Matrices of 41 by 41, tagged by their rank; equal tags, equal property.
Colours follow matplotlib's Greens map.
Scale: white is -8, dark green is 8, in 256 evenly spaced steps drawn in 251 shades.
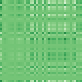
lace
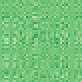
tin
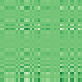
lace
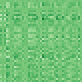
tin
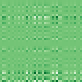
lace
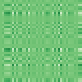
lace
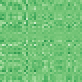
tin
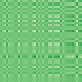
lace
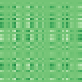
lace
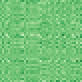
tin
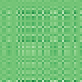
lace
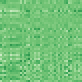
tin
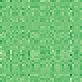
tin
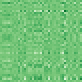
tin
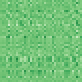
tin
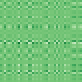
lace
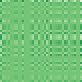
lace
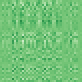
tin
